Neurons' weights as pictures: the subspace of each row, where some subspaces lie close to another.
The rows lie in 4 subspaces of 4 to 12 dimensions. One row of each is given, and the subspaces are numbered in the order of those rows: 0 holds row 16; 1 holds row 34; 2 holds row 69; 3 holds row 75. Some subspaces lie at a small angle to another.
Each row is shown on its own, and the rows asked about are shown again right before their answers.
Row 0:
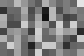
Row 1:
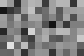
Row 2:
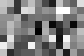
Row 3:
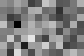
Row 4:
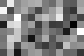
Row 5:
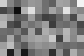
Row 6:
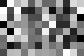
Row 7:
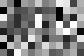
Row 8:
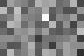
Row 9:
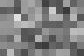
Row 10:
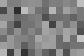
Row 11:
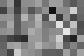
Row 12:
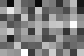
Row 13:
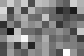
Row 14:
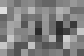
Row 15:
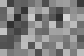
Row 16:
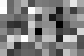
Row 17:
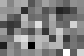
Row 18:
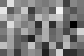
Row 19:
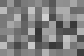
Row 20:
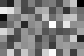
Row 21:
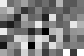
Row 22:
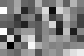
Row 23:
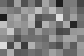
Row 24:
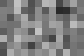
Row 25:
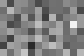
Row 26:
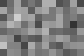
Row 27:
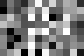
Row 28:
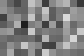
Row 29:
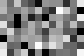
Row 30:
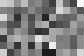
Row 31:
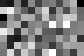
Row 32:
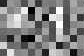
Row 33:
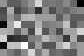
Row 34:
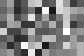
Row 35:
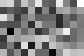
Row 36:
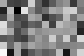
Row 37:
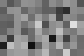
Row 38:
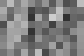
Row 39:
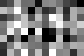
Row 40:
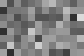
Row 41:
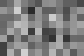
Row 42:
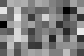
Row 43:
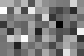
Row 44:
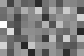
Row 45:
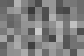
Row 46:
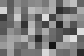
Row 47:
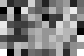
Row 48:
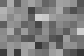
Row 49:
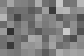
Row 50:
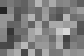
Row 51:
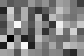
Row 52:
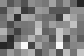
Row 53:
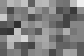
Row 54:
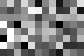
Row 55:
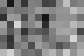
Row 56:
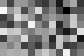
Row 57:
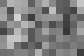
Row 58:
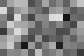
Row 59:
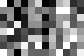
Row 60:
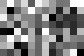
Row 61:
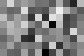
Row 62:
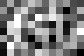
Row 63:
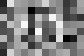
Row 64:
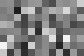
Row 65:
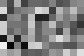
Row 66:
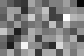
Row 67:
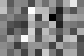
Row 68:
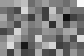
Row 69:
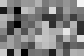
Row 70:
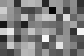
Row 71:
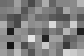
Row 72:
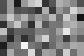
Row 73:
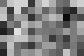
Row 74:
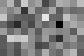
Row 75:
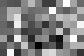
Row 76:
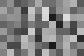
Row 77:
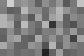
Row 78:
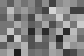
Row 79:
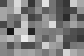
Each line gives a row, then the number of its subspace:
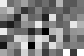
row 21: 0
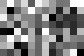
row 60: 0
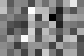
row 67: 0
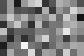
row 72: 3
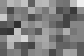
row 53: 2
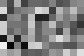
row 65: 3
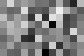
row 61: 1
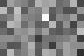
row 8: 0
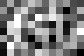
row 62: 1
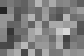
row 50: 0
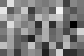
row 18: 3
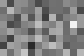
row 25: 1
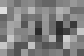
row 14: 0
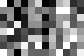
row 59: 3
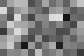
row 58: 2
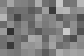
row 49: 3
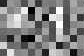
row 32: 3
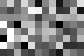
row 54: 3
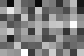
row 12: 1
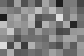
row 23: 3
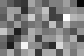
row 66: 2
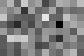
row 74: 3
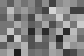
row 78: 3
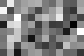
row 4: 1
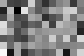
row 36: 2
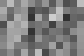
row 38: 0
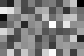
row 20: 1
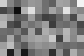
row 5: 0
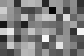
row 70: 3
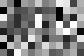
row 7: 3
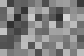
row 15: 0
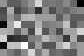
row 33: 3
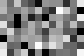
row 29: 3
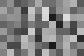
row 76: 2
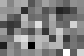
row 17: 0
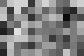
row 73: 2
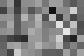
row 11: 3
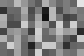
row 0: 0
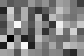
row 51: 3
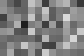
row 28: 1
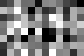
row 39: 2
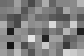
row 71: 3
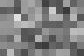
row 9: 3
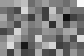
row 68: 2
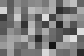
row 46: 1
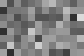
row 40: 3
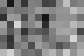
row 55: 3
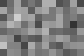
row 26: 3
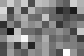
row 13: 0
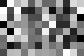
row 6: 3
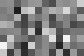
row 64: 2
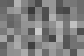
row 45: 0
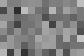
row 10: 2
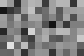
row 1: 1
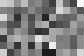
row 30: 1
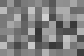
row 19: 2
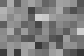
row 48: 3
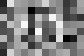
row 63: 0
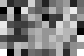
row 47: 2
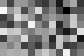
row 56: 3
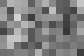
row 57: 1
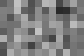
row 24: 0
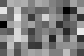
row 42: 1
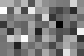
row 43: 0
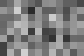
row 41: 2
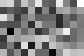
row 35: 1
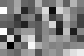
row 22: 3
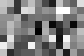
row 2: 0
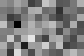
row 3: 3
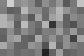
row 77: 3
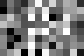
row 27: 0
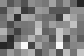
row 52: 2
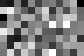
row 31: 1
